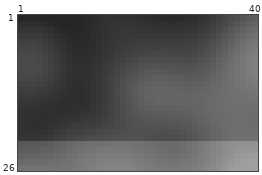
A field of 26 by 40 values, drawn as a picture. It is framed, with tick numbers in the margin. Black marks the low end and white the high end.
The halves do not mirror each other. A horizontal seam about 80% of the way down splits the table, and the bottom part is higher. The ninth with the highest average is the bottom right. There is an overall slope up to the bottom right.
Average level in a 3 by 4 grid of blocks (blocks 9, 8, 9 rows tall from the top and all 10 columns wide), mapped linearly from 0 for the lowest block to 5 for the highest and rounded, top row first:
0013 / 0134 / 2335
